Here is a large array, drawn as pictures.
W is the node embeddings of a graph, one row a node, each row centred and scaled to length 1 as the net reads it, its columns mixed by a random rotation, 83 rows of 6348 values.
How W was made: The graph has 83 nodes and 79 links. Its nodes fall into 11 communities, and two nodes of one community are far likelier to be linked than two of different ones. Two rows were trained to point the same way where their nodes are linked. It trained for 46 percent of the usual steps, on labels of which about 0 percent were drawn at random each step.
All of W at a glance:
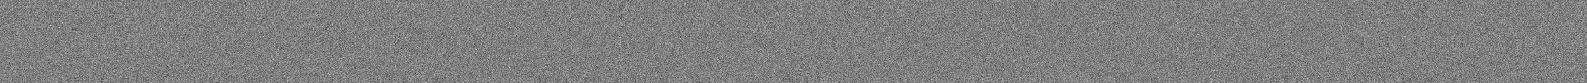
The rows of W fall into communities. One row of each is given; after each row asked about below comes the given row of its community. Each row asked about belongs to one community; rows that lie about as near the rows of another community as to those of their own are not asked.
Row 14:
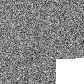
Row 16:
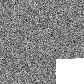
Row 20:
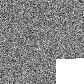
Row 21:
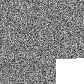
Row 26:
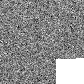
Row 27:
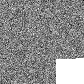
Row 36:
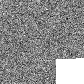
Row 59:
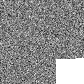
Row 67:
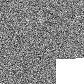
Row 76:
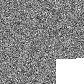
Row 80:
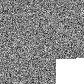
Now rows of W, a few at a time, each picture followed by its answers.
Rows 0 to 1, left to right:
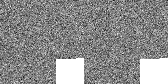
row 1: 27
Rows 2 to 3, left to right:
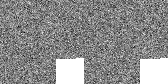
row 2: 14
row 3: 76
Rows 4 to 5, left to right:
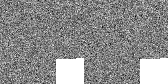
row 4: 76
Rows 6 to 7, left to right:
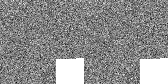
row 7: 36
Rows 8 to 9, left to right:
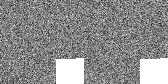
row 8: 36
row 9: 16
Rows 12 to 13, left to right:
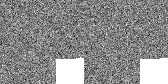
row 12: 67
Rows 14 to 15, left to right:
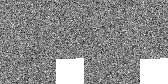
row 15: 76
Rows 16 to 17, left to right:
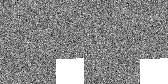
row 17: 36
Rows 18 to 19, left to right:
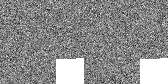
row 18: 76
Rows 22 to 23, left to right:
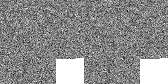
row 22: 67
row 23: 67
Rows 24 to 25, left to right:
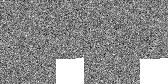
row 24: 59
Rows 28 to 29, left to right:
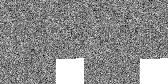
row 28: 14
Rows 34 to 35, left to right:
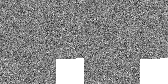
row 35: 80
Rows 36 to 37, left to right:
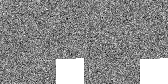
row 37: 14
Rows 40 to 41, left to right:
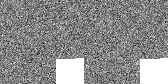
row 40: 14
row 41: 67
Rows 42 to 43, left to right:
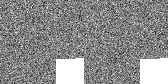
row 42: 20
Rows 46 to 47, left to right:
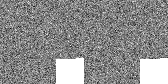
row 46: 14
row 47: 20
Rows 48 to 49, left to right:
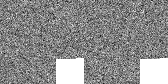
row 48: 67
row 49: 16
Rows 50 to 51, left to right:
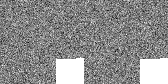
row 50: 67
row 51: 14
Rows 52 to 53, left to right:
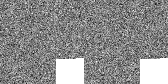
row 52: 20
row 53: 16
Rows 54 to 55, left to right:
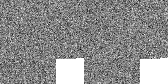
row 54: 21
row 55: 80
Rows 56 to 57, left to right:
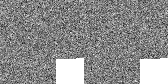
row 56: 80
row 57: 80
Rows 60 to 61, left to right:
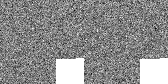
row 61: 26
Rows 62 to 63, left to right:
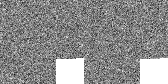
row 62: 16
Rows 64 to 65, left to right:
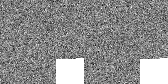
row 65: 20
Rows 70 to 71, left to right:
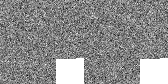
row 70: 80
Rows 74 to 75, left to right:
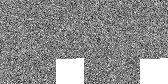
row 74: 16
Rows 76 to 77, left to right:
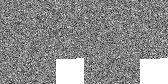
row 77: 80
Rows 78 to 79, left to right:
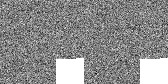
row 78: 36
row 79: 36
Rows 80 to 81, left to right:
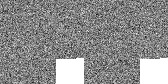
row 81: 36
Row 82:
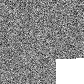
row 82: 16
